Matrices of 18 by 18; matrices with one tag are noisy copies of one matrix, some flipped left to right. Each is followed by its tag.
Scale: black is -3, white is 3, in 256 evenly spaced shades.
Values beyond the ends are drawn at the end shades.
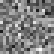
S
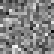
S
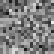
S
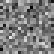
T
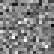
T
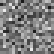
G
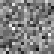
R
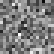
S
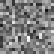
T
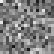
S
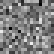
T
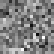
S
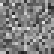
R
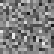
T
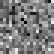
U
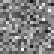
G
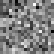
S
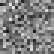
G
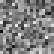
S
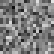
U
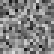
S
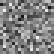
G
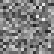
G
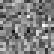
U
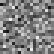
G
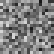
T
